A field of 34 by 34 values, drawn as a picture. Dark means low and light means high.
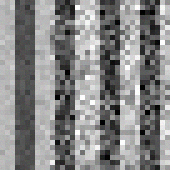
The left part is calmer, up to a seam about 30% of the way across. Overall the values sit about 50% of the way up the scale. Stripes running up and down repeat 4 times from left to right.
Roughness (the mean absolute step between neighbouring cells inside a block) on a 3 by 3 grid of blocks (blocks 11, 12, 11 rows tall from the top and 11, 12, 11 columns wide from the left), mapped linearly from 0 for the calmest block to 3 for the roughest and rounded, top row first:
0 2 3
0 2 3
0 2 2
